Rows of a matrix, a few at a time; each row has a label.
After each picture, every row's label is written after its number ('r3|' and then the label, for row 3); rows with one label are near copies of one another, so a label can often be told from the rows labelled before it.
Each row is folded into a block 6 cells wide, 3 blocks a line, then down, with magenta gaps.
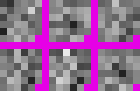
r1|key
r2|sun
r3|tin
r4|tin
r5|tin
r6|sun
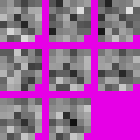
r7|sun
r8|key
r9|key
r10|tin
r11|sun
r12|sun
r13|sun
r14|sun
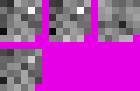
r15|key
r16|key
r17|sun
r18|key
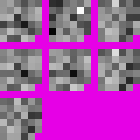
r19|sun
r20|key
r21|tin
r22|sun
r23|sun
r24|tin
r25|tin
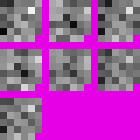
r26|key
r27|sun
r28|key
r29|sun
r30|sun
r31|key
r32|key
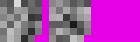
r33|tin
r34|sun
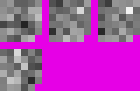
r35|sun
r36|key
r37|key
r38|tin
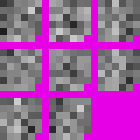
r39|key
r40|sun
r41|tin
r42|key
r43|sun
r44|tin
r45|tin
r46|key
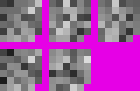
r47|key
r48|tin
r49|tin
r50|key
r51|sun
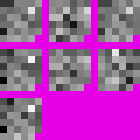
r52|key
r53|sun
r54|key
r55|key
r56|sun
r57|tin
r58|key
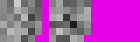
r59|tin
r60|sun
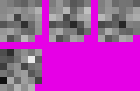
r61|sun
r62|sun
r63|sun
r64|key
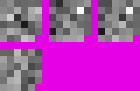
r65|sun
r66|key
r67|key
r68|tin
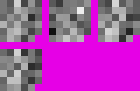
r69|tin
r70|key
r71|tin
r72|tin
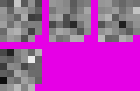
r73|tin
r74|sun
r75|sun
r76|key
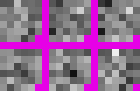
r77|tin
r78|key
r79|key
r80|sun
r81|sun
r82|tin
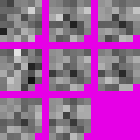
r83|key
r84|sun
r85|sun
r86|tin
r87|sun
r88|sun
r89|sun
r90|sun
